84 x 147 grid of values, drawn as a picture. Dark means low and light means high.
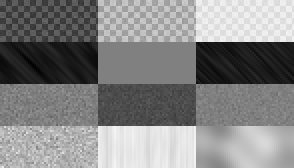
It is made of 4 by 3 panels. Panel 1,1: low, checkered. Panel 1,2: high, checkered. Panel 1,3: very high, checkered, faint in contrast. Panel 2,1: very low, slanting down to the right, faint in contrast. Panel 2,2: middling, flat. Panel 2,3: very low, slanting down to the right, faint in contrast. Panel 3,1: middling, fine-grained, faint in contrast. Panel 3,2: low, fine-grained, faint in contrast. Panel 3,3: middling, fine-grained, faint in contrast. Panel 4,1: high, fine-grained. Panel 4,2: very high, streaked downward, faint in contrast. Panel 4,3: high, smooth.
